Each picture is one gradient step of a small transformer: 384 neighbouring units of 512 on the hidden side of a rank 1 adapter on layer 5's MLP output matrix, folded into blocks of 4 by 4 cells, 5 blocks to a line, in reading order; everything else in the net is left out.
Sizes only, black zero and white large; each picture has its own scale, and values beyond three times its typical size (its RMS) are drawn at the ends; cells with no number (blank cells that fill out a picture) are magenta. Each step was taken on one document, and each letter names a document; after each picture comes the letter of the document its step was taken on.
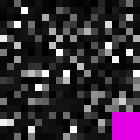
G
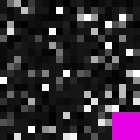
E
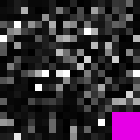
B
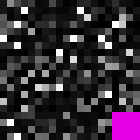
E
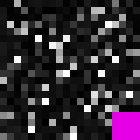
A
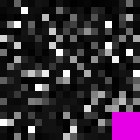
G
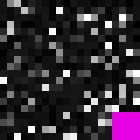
E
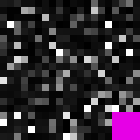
B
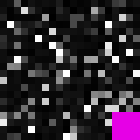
B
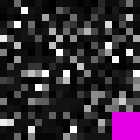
G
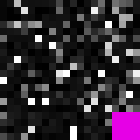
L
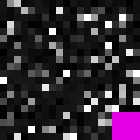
E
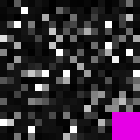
G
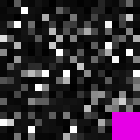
G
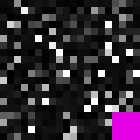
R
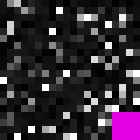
E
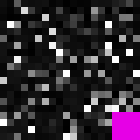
B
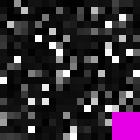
B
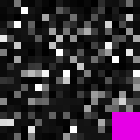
G
